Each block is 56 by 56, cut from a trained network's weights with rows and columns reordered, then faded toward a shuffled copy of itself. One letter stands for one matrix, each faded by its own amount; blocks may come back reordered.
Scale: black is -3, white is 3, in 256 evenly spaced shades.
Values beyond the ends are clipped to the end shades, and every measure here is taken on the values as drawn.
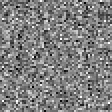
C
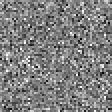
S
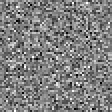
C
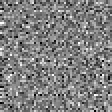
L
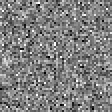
S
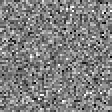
S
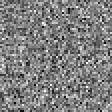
C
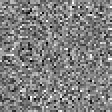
L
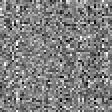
L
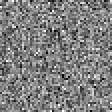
C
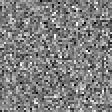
S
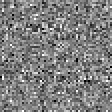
L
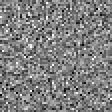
S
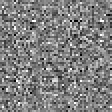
L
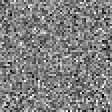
S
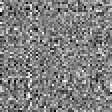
L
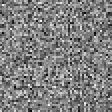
C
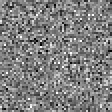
S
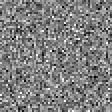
S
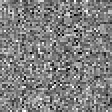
L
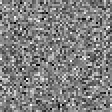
C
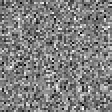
C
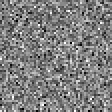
S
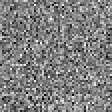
C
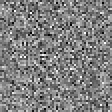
C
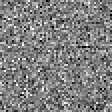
S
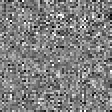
L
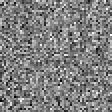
C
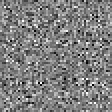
L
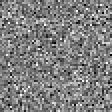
S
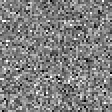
S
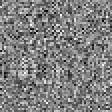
C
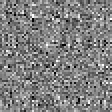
L
